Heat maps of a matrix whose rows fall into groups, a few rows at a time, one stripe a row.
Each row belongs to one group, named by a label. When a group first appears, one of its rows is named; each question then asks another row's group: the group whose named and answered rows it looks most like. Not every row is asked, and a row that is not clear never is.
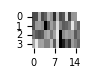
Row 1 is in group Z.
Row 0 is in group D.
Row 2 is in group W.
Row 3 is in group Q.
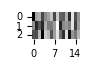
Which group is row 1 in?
W
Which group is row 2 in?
D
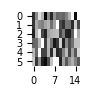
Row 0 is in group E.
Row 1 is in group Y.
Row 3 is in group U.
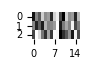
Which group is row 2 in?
Y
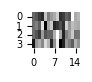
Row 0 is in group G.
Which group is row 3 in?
Y
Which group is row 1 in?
U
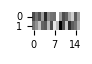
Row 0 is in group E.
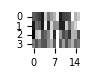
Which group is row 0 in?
G
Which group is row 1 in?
G
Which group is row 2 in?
Z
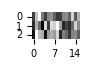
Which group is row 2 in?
Z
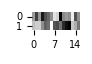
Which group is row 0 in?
W
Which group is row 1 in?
Q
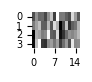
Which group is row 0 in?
Z
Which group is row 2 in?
Y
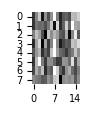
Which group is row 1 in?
Z
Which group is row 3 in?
G
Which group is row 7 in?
W
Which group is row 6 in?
E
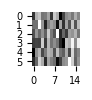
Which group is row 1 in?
U
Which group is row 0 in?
Y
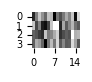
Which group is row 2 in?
G
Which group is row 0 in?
U
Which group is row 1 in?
W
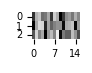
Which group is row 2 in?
Z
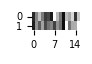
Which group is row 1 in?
U
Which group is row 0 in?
E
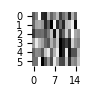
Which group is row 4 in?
D
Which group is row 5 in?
D
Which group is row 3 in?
Q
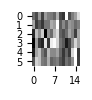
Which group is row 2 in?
E
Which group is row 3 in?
G
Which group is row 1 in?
W
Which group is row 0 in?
D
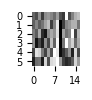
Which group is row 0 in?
D
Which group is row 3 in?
W
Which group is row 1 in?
Y
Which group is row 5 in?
G
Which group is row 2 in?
W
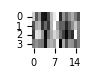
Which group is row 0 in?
W
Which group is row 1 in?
G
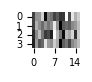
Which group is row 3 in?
G
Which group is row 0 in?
U
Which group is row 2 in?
E
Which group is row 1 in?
G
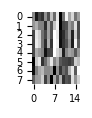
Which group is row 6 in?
U
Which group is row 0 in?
W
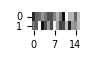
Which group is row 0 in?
E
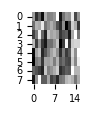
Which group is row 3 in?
D
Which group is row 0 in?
W
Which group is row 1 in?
Q
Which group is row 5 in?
G
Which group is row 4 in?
G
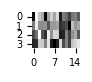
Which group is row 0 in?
Z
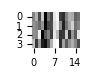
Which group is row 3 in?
W
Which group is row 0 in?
E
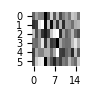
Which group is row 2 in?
W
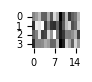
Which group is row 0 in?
D
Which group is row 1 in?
U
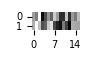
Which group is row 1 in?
Q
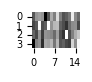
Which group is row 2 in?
D
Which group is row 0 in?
Z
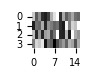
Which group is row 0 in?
W
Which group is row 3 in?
U
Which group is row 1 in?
U
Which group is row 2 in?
D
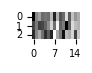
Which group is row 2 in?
E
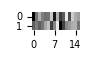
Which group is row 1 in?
Y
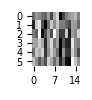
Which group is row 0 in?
Y
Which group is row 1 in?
Z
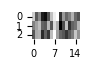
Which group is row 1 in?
D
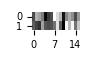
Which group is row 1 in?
E
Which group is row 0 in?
E
